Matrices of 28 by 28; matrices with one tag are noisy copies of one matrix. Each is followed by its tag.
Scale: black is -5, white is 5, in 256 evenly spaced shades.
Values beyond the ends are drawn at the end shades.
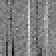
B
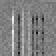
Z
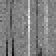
B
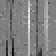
B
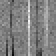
B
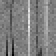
B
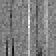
B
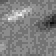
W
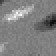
W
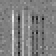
Z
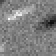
W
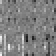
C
